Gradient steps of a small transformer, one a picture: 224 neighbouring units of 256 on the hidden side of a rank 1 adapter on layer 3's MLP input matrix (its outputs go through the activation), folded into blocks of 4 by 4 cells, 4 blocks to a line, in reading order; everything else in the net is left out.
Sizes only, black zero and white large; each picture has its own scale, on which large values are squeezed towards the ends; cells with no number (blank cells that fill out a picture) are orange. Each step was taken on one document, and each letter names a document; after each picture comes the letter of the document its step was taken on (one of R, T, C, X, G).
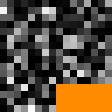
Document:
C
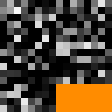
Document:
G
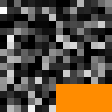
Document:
C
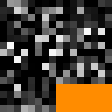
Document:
G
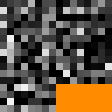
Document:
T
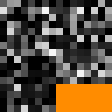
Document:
C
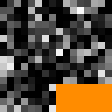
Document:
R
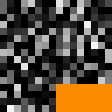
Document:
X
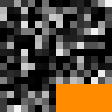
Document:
G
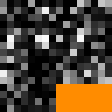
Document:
C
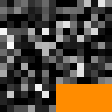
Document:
T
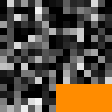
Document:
R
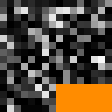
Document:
T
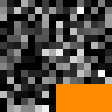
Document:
C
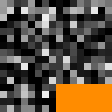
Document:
C
